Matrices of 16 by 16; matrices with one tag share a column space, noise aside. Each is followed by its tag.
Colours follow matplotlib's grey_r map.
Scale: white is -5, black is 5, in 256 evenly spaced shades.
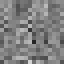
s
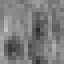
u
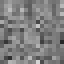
s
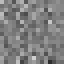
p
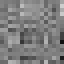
s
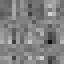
s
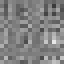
s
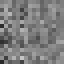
s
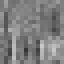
u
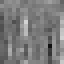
u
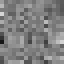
s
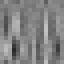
u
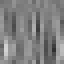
u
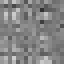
p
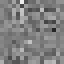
p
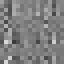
s
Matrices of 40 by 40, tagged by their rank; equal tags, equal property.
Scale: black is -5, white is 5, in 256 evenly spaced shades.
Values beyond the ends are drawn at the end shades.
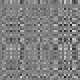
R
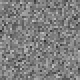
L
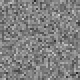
L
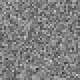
L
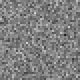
L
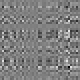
R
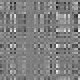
R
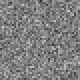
L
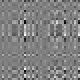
R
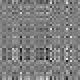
R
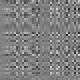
R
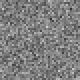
L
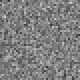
L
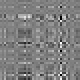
R
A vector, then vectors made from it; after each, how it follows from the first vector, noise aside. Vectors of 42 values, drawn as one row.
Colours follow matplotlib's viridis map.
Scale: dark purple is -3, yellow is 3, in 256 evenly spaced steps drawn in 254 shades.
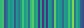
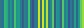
negated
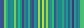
negated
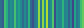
negated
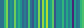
negated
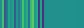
partly zeroed
